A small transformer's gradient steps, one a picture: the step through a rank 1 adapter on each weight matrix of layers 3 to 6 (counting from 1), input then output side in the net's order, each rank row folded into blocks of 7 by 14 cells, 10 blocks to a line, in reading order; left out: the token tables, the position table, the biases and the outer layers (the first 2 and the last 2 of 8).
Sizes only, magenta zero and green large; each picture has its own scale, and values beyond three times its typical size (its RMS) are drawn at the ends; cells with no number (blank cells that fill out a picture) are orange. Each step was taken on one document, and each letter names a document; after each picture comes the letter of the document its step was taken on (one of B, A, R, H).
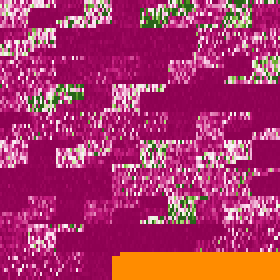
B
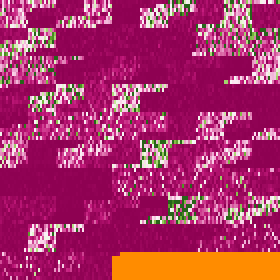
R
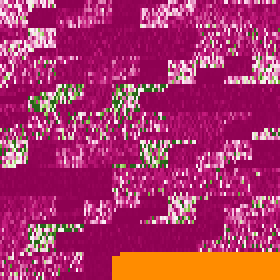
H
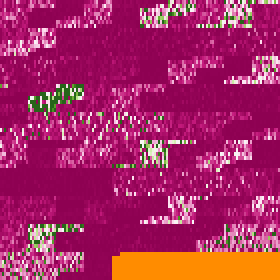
H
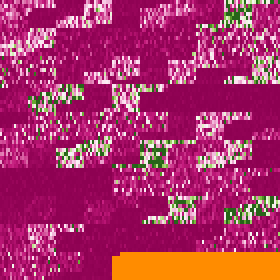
B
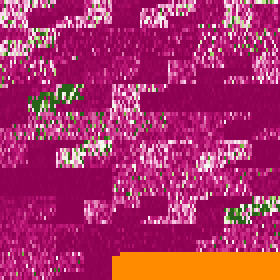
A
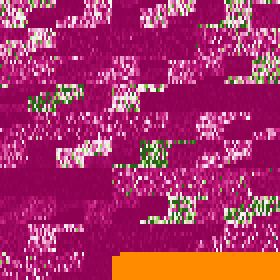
R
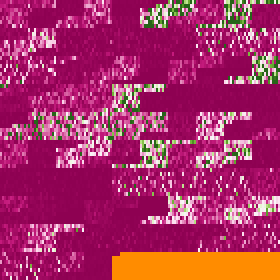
R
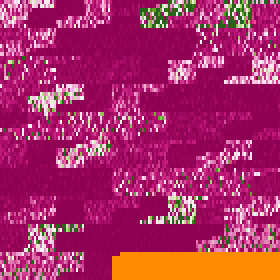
H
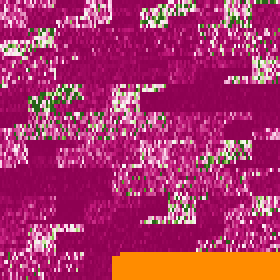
A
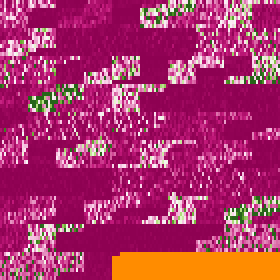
H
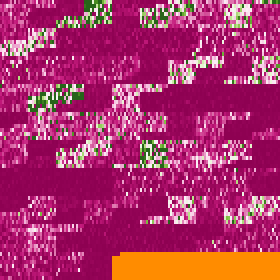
B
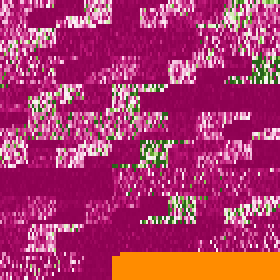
R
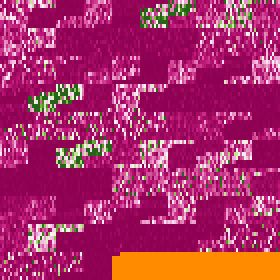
H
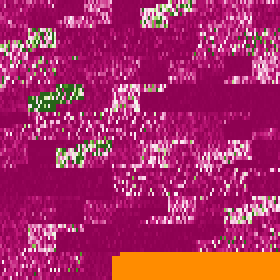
A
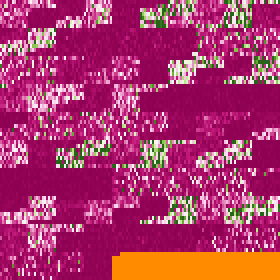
B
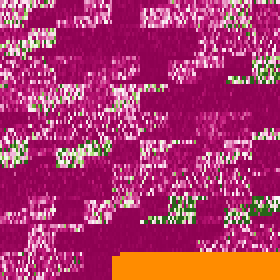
H
